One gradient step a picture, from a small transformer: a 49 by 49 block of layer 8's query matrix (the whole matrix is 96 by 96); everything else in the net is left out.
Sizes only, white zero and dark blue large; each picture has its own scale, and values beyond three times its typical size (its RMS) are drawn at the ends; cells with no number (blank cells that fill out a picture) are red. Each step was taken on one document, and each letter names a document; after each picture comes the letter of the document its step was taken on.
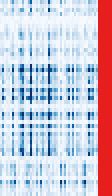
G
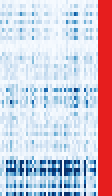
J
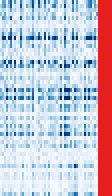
J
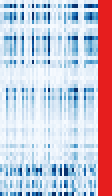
J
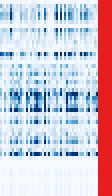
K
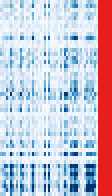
J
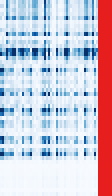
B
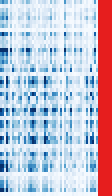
B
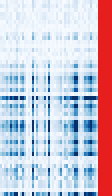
J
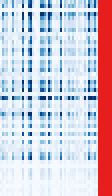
G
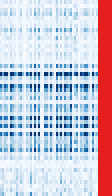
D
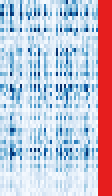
D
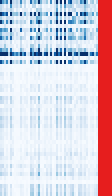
D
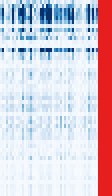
G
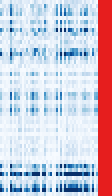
K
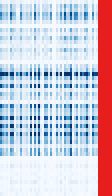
D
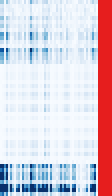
B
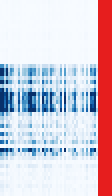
B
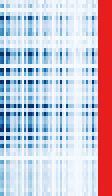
B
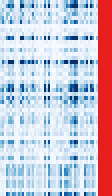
J
